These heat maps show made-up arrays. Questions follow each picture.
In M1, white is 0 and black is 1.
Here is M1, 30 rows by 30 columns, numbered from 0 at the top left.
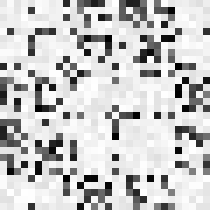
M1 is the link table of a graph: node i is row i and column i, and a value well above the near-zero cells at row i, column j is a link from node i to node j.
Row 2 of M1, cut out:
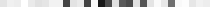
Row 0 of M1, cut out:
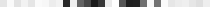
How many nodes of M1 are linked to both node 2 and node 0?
6
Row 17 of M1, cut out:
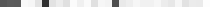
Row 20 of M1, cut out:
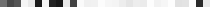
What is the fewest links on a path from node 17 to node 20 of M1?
2
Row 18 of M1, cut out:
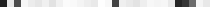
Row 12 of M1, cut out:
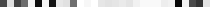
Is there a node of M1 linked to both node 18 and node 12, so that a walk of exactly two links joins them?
yes
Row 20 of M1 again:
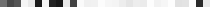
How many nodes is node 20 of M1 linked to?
8
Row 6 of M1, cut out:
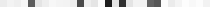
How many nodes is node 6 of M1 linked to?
6
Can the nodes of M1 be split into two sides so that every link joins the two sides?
yes
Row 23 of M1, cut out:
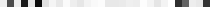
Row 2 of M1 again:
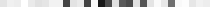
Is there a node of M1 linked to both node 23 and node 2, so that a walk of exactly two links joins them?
no
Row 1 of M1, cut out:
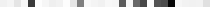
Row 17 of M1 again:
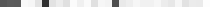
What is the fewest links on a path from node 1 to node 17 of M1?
1
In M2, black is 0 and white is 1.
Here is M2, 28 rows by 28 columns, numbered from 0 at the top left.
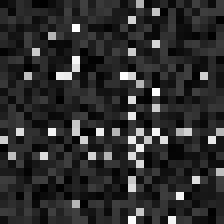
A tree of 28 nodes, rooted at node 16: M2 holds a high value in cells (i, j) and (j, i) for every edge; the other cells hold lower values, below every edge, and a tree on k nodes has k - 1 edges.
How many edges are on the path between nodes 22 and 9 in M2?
2
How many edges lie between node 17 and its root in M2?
1
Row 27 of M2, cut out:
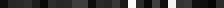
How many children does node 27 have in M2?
1
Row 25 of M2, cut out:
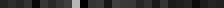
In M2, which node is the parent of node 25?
9
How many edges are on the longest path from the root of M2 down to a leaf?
2
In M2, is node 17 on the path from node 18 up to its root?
yes
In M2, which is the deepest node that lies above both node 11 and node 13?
19
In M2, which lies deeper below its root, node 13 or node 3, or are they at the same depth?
the same depth
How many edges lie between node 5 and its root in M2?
2
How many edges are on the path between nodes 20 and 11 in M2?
4
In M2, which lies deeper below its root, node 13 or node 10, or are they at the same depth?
the same depth
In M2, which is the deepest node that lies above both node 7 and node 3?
9
